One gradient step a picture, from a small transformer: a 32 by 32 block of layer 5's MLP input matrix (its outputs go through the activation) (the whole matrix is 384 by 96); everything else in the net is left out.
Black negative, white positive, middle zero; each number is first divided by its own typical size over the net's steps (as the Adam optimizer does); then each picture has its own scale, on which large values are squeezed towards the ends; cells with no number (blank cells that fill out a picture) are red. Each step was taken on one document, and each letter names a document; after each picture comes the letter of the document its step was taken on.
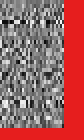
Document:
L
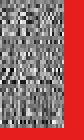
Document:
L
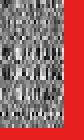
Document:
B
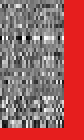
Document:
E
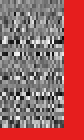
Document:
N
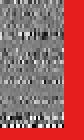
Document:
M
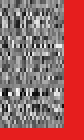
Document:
E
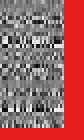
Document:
N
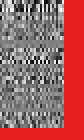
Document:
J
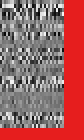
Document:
J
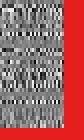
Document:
J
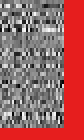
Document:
E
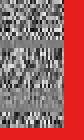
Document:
J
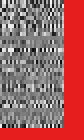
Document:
L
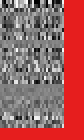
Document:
B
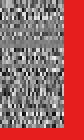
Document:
J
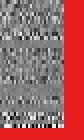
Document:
M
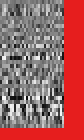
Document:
N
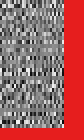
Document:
L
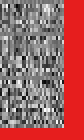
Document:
E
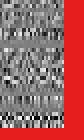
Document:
M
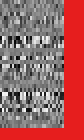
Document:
N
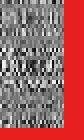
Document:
L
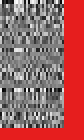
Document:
J
